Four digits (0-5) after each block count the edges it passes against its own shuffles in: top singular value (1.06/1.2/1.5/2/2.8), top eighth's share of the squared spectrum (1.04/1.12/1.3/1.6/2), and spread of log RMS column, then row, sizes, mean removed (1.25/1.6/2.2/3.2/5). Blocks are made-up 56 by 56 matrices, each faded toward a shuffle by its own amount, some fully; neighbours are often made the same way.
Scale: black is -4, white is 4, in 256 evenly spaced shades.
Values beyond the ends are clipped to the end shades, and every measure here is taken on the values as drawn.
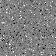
0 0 0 0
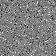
0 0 0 0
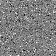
0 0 0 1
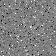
0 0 0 0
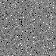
2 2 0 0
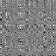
4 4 3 2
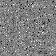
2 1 0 0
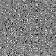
3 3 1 1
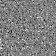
2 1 0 0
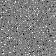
2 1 1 0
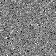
1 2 0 0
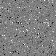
2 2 0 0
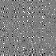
4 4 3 2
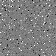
1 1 0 0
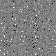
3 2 1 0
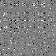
4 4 2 2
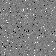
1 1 0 0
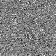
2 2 0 1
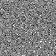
2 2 0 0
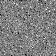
2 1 0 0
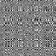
5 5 3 3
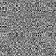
4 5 2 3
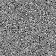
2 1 0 0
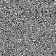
2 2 0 1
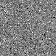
1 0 0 0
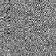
4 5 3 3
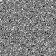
2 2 0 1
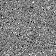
0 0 0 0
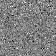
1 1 0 1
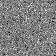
0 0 0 0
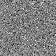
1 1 0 0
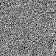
2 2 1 0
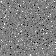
0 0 0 0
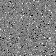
1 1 0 0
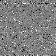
3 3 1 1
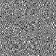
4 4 1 2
